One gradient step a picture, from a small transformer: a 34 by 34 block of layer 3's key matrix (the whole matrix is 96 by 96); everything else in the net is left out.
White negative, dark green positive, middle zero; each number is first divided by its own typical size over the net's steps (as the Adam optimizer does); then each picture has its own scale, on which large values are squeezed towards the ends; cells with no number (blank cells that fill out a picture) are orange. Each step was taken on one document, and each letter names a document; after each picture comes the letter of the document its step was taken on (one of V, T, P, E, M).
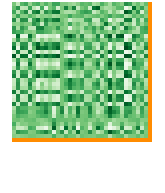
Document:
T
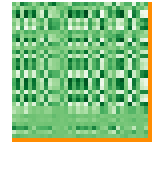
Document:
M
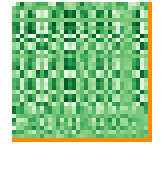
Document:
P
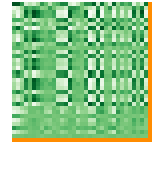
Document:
M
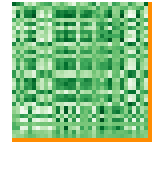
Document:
M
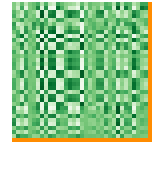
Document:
P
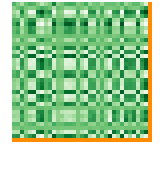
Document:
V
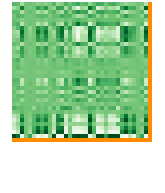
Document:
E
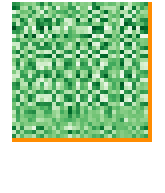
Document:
T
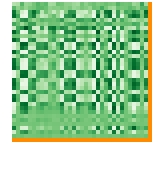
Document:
P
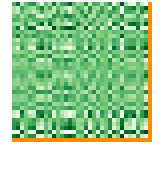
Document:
V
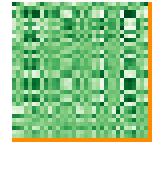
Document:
M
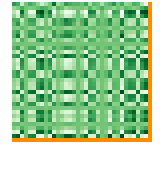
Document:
V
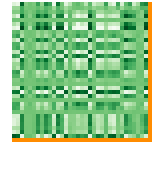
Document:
E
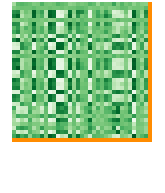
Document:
P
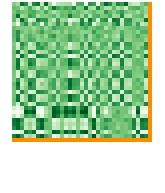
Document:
T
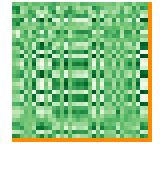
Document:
T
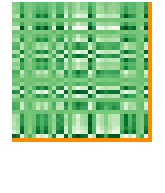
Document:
E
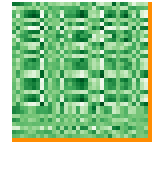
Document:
M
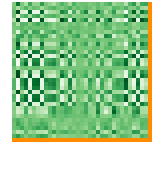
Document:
T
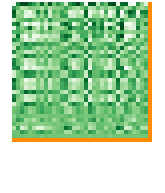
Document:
M
